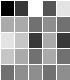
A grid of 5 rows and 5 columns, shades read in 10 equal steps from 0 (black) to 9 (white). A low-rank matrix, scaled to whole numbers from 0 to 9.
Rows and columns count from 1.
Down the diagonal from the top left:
0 6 2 6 5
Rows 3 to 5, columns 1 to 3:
8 7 2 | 7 6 4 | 4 5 5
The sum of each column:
25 26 24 24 23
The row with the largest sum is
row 4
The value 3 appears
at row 1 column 4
